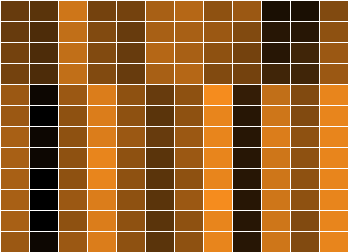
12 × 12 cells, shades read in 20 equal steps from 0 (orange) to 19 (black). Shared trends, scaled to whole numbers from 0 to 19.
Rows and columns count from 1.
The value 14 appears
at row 3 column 11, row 4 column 10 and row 4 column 11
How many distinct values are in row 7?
8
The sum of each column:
93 199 76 51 106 117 83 38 163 87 129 39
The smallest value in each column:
6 12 3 1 7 5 5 0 7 2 8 1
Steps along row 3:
up down up up down up up up up down down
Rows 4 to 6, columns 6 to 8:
6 5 9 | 11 8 0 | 12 8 1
